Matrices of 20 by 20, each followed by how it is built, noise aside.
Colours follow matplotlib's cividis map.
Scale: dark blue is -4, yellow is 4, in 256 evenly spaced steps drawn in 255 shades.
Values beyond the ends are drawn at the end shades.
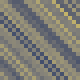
Toeplitz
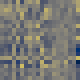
low rank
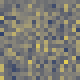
low rank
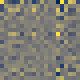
low rank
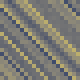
Toeplitz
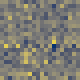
low rank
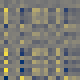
low rank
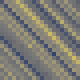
Toeplitz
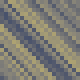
Toeplitz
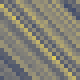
Toeplitz
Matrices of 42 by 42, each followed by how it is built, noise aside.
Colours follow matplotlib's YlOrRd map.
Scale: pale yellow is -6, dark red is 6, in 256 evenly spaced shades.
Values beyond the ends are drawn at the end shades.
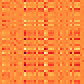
low rank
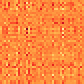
low rank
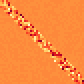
banded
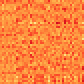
low rank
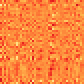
low rank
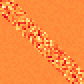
banded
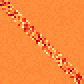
banded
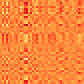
low rank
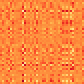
low rank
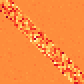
banded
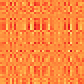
low rank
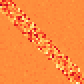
banded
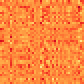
low rank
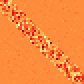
banded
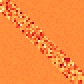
banded
